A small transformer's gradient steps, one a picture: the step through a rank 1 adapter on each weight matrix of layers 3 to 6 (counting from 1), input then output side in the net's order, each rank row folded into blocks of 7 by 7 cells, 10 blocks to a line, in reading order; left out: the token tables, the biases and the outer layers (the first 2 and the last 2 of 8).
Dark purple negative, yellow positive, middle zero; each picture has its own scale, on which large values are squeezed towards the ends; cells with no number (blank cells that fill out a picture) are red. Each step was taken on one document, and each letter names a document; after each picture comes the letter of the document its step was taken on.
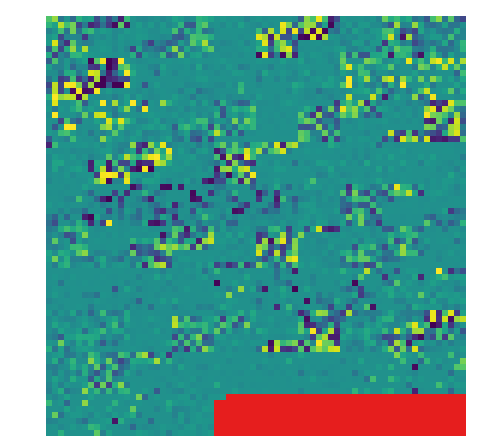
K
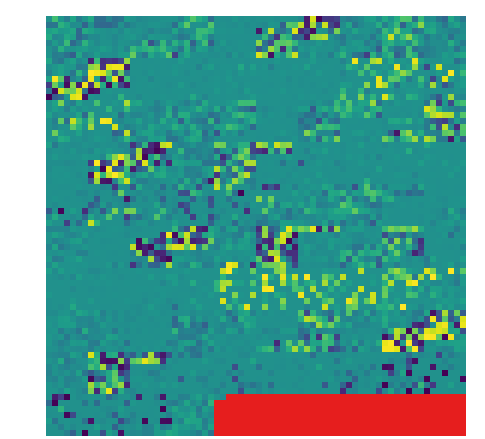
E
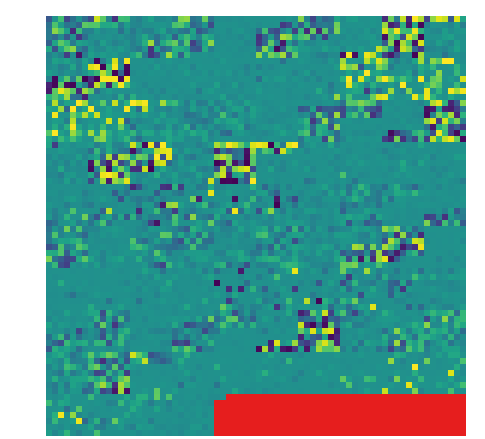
K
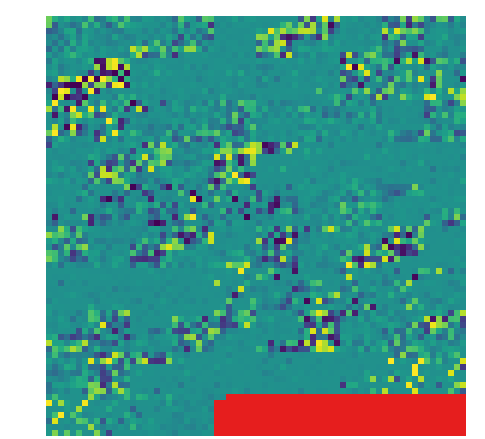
K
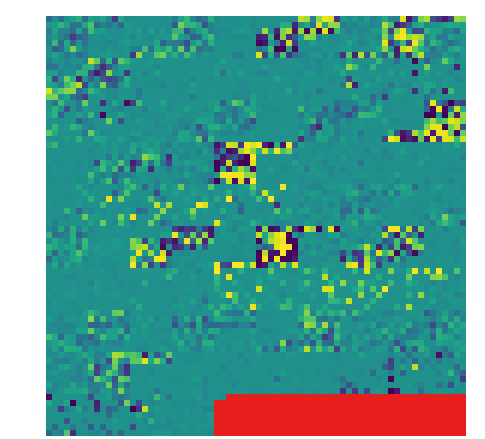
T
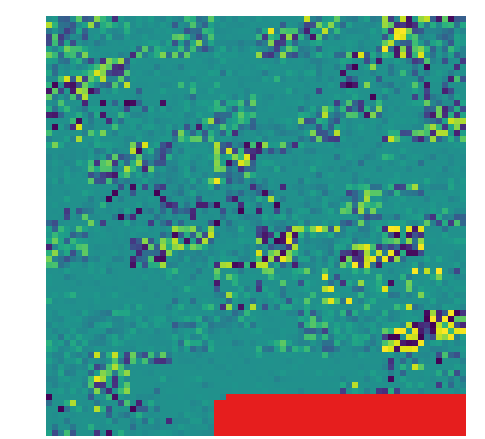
T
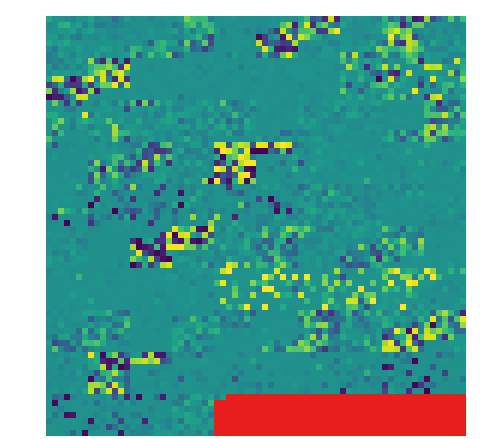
E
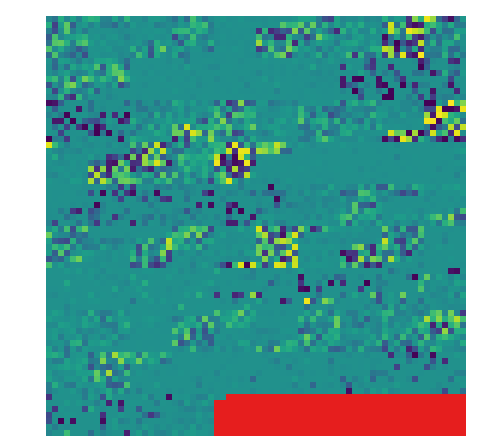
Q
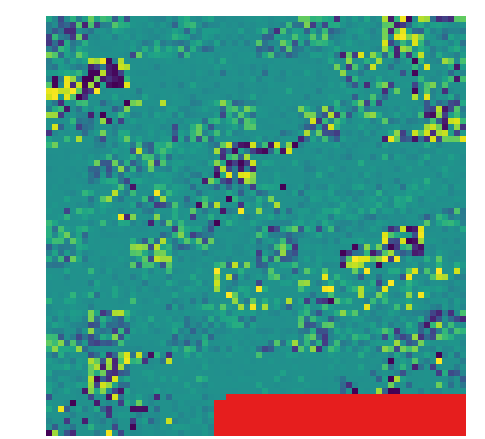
T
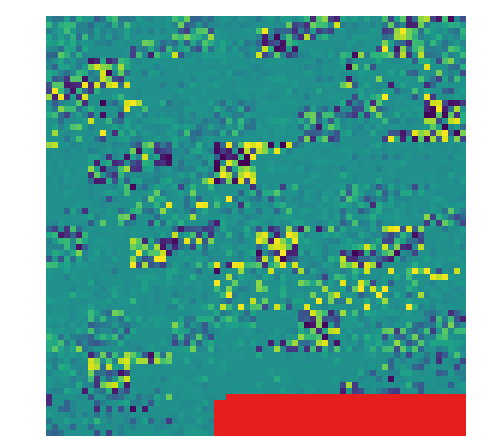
T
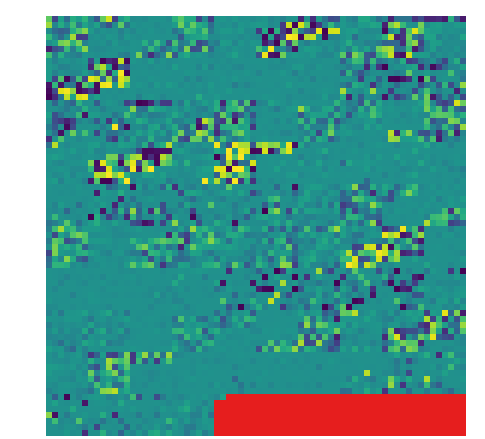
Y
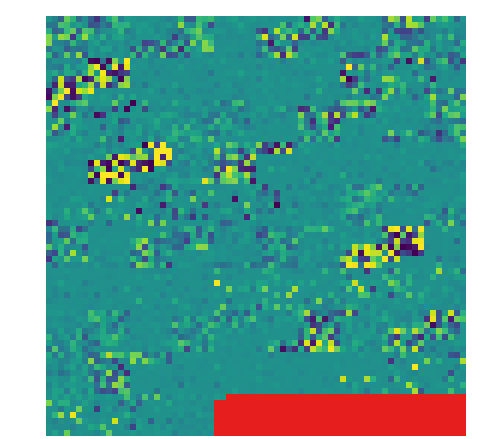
K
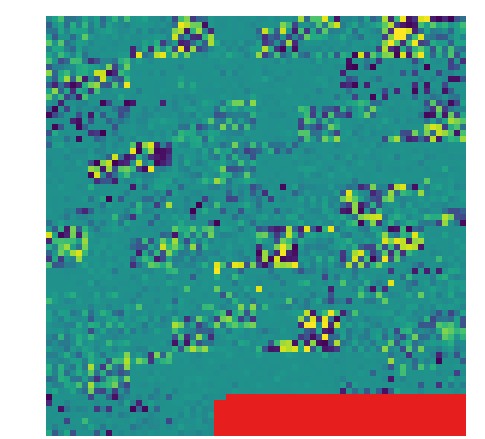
T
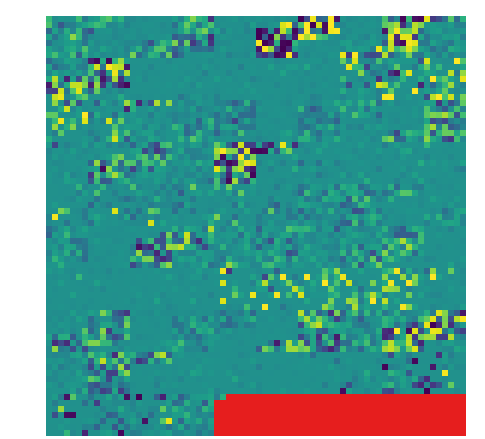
E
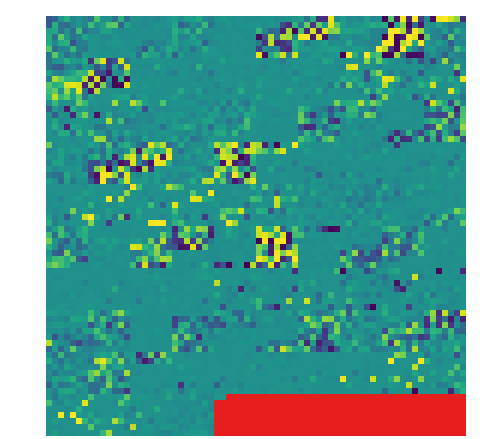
K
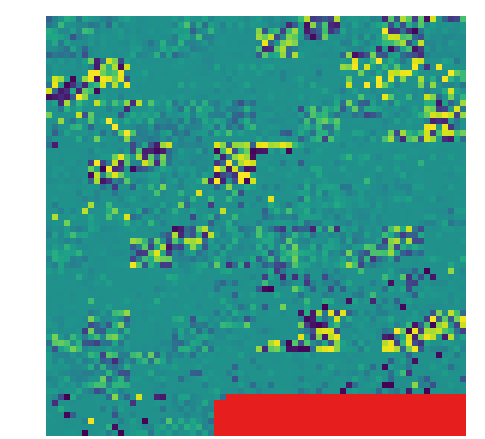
E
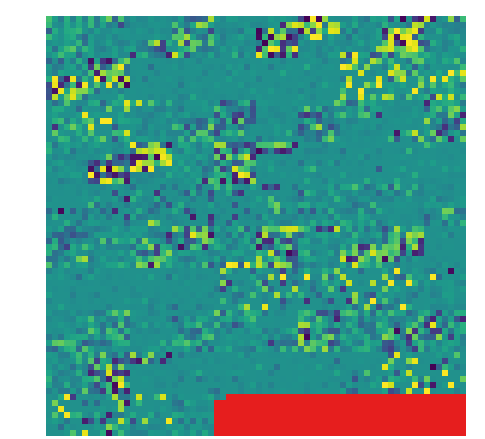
E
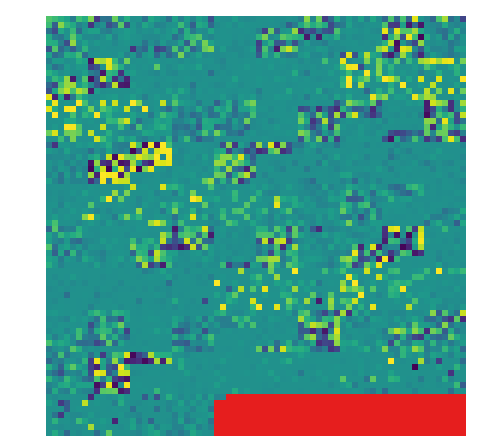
K
